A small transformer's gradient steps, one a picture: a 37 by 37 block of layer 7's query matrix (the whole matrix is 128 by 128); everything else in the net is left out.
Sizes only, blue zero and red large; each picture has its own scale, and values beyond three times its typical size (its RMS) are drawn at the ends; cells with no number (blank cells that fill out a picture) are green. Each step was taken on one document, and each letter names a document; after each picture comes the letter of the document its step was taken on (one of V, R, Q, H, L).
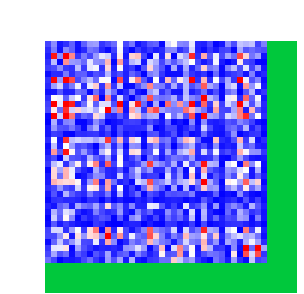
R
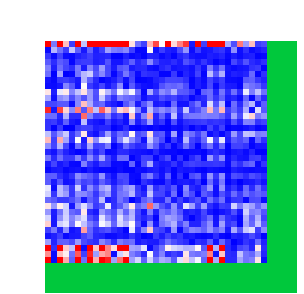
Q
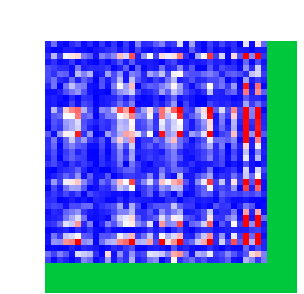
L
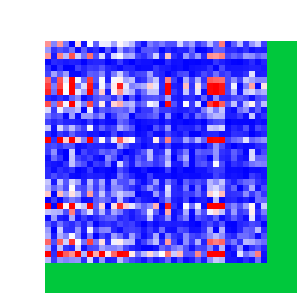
Q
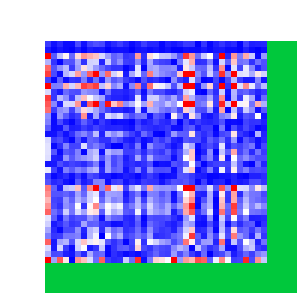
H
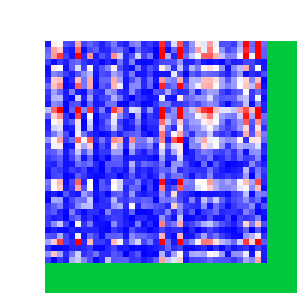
L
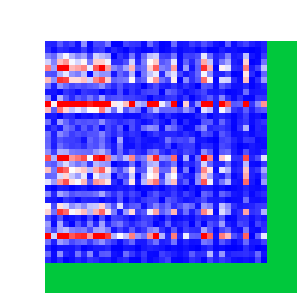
Q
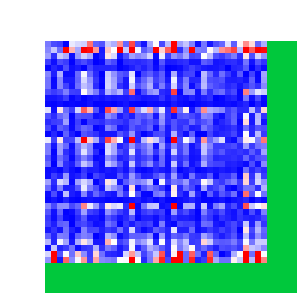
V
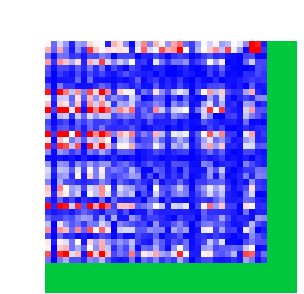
Q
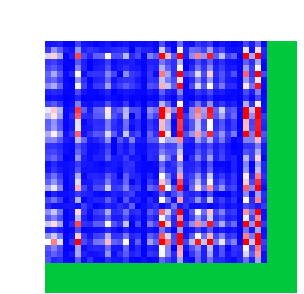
L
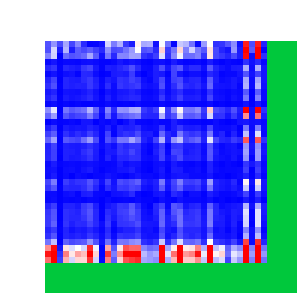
V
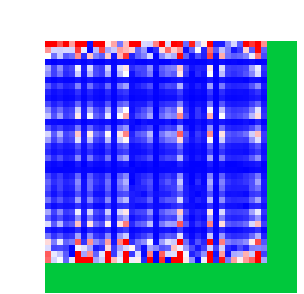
V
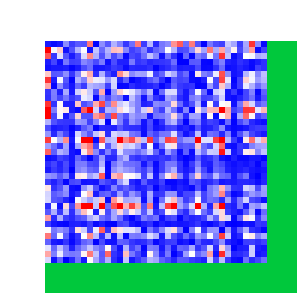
Q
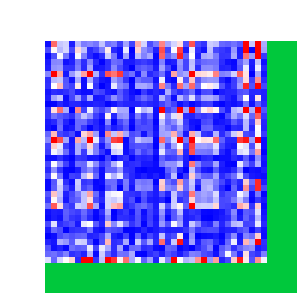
L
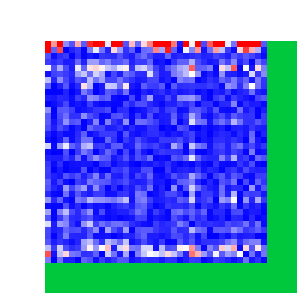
H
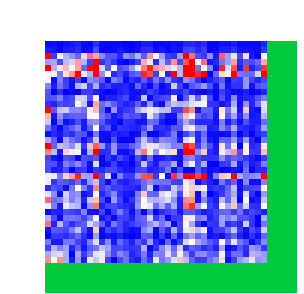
H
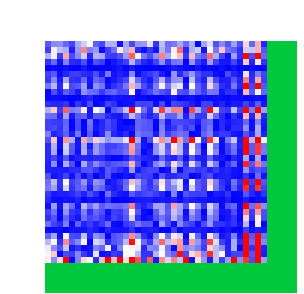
V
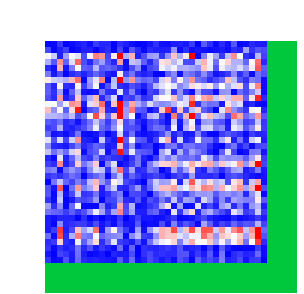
R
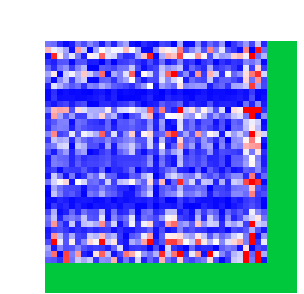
V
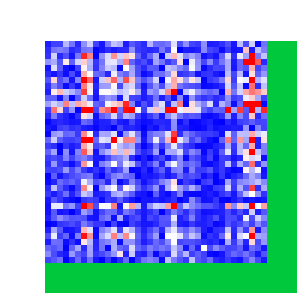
R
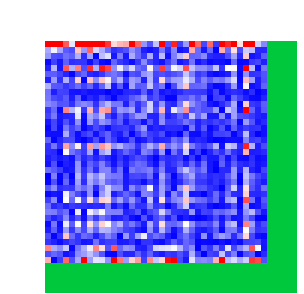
H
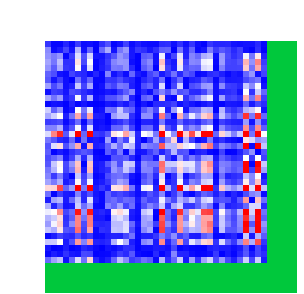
L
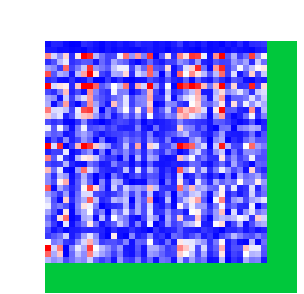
H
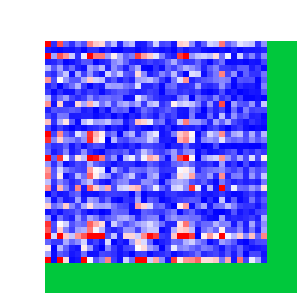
H
